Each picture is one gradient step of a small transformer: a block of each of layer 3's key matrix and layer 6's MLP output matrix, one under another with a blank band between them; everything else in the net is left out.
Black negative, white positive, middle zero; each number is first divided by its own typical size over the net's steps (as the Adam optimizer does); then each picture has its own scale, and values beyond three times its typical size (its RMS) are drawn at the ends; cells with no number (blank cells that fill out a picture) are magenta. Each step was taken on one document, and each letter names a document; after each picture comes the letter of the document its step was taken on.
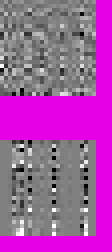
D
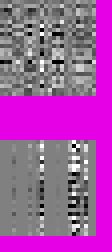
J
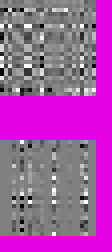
D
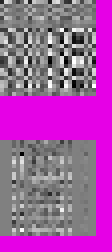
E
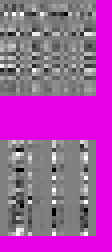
D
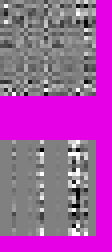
J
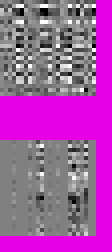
J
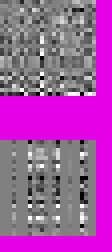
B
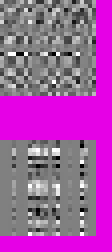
B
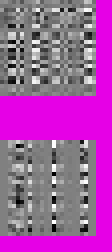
D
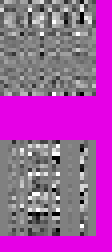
B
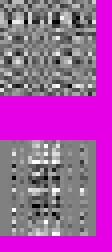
B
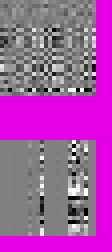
J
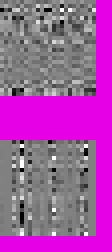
D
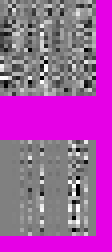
J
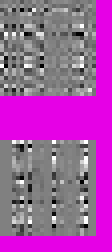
D
